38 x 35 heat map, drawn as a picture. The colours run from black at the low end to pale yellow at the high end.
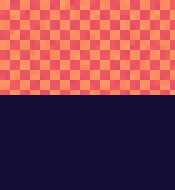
It is made of 2 by 1 panels. Panel 1,1: high, checkered. Panel 2,1: very low, flat.
